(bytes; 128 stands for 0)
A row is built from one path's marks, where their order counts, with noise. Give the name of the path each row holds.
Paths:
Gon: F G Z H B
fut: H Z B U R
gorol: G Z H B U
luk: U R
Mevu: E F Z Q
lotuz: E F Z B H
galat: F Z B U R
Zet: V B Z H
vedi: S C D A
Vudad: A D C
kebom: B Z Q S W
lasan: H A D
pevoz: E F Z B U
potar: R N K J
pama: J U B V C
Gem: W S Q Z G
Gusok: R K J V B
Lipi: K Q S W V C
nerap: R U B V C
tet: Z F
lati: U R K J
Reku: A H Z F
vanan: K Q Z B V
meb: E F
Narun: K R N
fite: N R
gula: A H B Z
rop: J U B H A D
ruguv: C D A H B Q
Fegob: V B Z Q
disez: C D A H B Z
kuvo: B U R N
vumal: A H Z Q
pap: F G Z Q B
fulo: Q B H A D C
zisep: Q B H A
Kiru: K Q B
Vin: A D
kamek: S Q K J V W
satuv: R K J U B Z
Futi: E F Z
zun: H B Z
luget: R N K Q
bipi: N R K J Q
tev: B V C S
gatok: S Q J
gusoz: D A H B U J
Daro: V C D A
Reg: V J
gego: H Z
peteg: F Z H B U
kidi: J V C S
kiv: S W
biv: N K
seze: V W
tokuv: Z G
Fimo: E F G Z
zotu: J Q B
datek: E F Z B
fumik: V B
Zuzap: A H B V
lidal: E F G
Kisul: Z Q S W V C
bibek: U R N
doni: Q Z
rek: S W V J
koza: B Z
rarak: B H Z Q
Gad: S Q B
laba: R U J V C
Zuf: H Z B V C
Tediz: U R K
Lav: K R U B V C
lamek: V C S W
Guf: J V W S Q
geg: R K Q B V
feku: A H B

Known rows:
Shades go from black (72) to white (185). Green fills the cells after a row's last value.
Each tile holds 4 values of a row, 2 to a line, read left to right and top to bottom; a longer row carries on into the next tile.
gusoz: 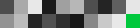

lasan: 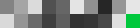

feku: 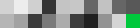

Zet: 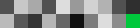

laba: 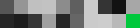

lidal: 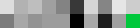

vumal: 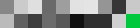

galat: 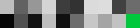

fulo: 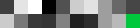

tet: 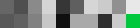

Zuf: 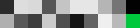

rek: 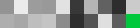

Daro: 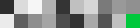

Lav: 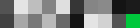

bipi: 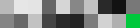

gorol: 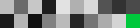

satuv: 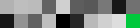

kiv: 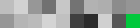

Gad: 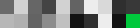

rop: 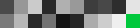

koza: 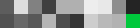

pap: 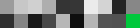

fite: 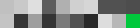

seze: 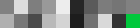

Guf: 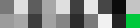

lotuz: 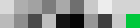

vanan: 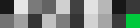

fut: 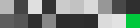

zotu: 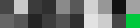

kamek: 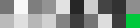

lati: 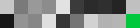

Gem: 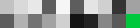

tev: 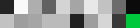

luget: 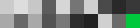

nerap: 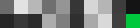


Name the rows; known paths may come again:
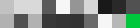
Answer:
bipi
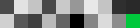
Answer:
Zet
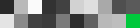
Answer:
fulo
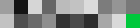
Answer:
gego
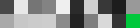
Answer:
kamek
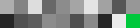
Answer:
tokuv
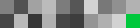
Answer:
peteg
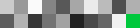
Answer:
Gon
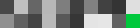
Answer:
Reg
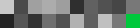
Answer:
luk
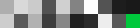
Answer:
luget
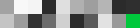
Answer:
Zuzap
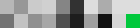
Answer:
Fimo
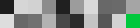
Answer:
Daro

